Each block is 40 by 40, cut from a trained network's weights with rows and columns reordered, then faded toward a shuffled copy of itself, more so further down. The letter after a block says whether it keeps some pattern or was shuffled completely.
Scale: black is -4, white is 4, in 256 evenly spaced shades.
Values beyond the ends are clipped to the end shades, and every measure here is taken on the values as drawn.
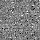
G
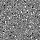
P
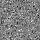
P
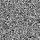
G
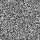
P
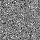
P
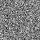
P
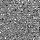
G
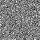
G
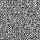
G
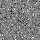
P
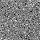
P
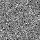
P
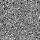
G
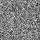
P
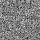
P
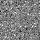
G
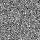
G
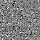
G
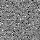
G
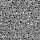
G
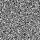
P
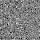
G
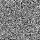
P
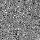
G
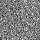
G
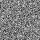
P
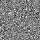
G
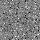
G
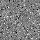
P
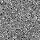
P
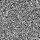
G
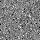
P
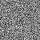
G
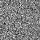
G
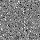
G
